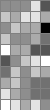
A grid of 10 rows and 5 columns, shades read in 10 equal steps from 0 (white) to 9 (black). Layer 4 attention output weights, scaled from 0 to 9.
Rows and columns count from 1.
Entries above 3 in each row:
4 0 2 3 2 2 2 3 3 1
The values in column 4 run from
1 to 6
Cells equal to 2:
7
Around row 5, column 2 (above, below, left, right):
4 4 0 3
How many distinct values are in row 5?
3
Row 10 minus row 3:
-4 -1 0 -2 -5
